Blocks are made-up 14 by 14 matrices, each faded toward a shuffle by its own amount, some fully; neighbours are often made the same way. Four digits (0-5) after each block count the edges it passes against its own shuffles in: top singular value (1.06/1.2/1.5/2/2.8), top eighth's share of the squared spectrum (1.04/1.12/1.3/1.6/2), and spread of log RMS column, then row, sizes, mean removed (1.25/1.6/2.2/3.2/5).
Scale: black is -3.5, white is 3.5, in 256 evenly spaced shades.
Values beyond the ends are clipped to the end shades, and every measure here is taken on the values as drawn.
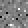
0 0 0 0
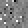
0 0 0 0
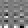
3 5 2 2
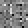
2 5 1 1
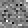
0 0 0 0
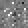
0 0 0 1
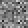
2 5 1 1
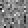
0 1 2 0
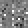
2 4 1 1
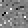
0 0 0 1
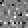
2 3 0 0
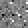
1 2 0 0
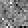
2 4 0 0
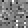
0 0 0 0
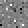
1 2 0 0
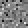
1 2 0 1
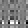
3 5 3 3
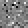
1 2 0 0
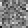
1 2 0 0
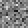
0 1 1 0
